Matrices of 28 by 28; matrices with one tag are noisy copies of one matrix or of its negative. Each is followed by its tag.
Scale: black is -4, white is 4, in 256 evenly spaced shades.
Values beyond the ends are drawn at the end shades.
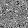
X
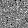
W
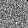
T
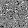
X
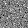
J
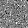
T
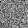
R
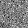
R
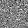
W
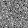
J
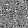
X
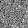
R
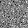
R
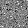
X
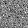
J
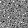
R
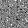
W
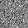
R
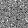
W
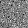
R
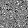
X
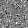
T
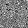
X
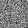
T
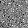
R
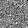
T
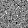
T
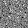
J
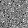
R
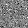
X
